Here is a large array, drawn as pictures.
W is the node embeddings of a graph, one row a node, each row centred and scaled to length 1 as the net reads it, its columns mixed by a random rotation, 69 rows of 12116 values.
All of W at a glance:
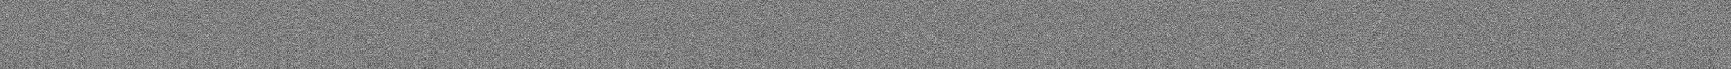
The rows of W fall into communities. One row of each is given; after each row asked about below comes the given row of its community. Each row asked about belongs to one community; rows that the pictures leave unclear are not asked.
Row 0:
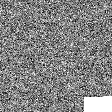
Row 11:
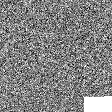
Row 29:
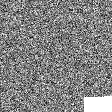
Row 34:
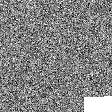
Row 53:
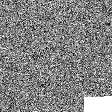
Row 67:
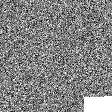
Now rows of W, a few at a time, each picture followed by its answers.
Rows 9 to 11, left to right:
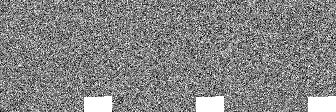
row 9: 29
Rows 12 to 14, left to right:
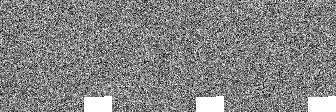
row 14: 34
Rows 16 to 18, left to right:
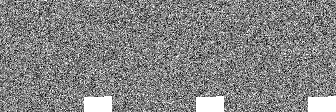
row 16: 11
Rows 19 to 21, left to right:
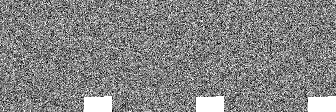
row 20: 53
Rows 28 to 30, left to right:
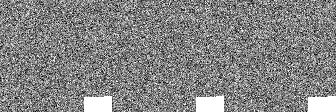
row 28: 34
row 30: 0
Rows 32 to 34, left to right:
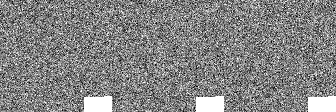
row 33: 0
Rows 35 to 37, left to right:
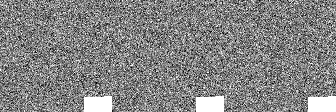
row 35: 53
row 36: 29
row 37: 11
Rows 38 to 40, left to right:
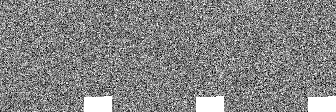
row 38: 53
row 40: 34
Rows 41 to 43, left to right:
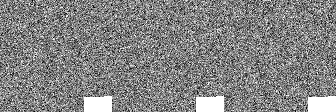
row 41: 67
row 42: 29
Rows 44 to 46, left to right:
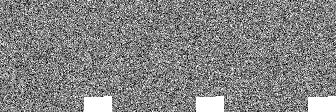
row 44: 53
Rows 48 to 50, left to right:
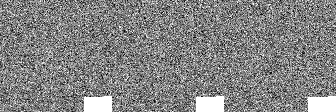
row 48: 0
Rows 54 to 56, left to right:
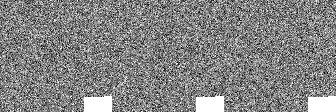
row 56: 34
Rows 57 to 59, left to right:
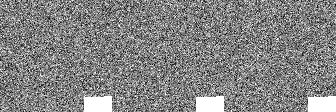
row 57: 53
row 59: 67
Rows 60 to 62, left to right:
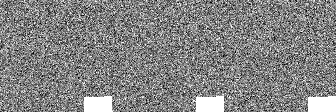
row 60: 11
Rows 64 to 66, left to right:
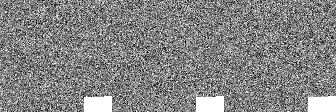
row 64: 11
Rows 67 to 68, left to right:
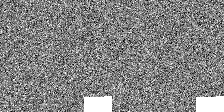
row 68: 67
